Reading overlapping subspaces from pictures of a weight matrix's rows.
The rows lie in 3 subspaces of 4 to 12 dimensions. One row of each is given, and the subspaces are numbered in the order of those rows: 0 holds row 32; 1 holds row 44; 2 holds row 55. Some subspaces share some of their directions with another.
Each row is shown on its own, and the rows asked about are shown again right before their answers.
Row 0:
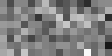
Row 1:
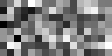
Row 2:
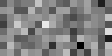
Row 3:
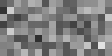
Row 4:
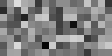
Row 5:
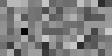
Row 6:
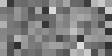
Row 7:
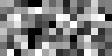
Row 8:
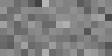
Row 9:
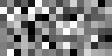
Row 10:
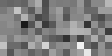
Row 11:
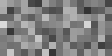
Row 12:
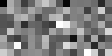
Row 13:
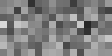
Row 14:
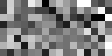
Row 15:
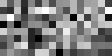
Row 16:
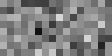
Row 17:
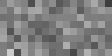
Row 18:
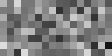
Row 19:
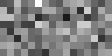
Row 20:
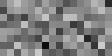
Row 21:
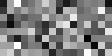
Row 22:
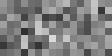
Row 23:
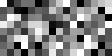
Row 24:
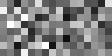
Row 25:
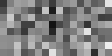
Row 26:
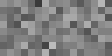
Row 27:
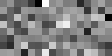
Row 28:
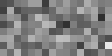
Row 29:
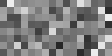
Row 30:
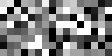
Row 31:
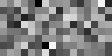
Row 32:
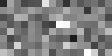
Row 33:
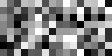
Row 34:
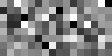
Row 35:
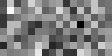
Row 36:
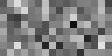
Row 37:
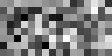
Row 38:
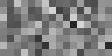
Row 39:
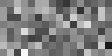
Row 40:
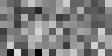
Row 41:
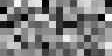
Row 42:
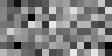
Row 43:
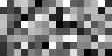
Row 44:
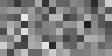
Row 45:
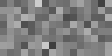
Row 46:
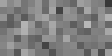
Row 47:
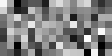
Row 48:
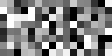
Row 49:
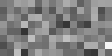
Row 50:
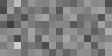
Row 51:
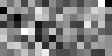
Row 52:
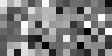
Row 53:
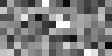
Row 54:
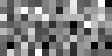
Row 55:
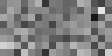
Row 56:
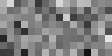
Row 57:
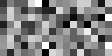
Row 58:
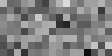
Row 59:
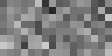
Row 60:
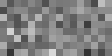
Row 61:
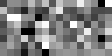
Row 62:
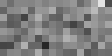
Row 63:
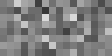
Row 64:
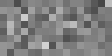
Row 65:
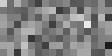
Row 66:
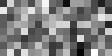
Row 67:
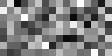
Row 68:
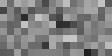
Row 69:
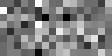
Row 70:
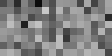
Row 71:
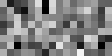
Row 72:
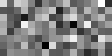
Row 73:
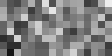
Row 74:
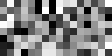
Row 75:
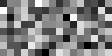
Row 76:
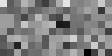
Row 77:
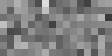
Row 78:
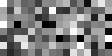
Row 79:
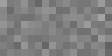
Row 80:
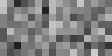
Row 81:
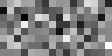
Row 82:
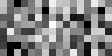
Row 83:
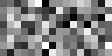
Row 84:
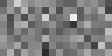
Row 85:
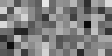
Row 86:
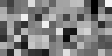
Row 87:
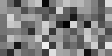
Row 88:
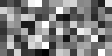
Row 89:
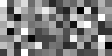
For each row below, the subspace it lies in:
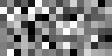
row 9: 1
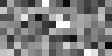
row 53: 0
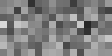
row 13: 1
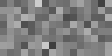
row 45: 0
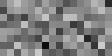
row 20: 1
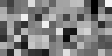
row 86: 1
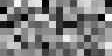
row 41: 2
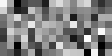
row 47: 2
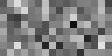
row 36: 2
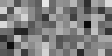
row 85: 2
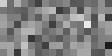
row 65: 2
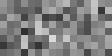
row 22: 1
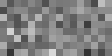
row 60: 1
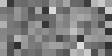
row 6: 2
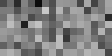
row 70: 2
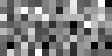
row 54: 1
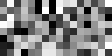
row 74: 2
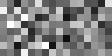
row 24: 0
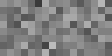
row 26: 0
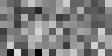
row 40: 1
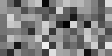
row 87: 0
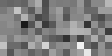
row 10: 2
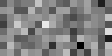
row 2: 2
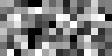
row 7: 1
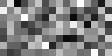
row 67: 2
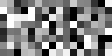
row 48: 2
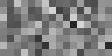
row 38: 1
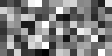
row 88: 1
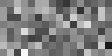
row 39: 0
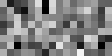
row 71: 2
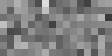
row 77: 2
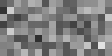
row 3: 1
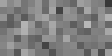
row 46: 2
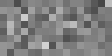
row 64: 1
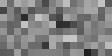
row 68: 0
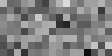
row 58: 0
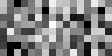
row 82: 2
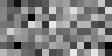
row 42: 2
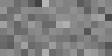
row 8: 0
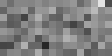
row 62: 1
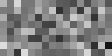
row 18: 2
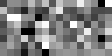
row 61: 1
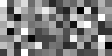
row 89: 0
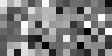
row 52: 2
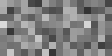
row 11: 1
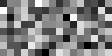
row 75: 1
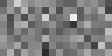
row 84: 1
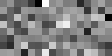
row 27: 0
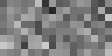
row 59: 1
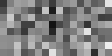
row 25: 2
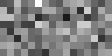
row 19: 1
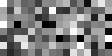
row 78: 2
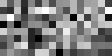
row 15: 1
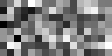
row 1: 1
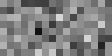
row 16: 1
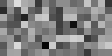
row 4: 2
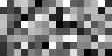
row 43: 0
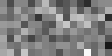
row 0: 2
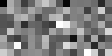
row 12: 0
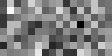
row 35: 1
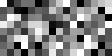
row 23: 2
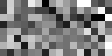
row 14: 2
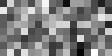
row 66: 2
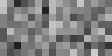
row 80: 2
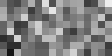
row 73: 1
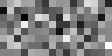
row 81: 1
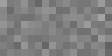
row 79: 0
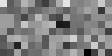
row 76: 0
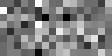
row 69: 1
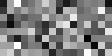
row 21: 0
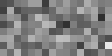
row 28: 2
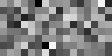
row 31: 0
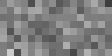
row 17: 1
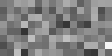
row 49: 2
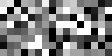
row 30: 1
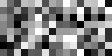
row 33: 1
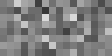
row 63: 1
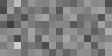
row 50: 0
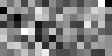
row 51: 1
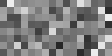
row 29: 2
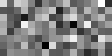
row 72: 0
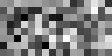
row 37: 1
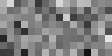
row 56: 2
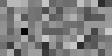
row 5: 1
